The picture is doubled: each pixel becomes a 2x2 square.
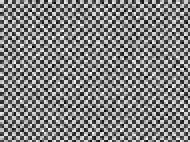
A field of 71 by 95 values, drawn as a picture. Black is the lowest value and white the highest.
Slope: none. Histogram: two levels. Average level on the scale: 50%. Grain: checkered.
